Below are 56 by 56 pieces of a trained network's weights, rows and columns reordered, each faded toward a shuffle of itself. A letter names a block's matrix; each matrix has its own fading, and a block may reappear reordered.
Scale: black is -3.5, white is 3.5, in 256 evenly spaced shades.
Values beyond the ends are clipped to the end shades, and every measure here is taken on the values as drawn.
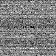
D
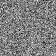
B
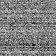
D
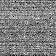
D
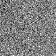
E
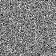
B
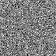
E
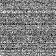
D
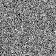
B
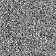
E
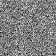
E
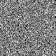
E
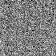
B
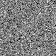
B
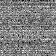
D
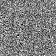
B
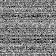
D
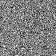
B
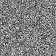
E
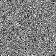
E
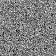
B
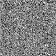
E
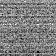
D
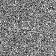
B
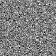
E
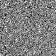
E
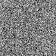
B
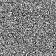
B
